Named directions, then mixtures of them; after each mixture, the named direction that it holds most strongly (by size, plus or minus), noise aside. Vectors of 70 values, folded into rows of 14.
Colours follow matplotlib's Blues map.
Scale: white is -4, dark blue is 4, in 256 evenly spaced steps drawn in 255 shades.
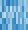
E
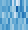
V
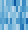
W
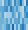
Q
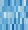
Q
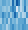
V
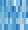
W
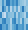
E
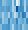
V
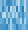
E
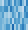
Q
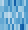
Q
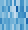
V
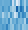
V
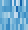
V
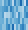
Q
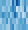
V
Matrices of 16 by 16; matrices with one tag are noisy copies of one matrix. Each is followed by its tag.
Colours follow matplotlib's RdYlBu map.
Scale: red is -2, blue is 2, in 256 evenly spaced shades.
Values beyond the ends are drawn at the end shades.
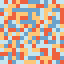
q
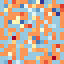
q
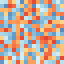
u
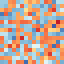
u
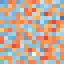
u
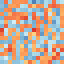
q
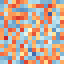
q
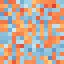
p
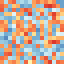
p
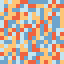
q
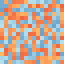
q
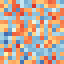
p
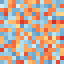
u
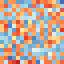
p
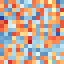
p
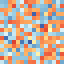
u
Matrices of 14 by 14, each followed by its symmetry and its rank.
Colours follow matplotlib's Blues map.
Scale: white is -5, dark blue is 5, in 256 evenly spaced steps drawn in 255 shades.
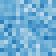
antisymmetric, full rank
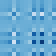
symmetric, rank one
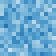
neither, full rank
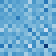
symmetric, rank three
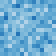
symmetric, full rank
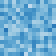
antisymmetric, full rank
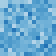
symmetric, full rank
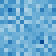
symmetric, rank three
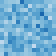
neither, full rank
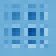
symmetric, rank one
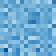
neither, rank three
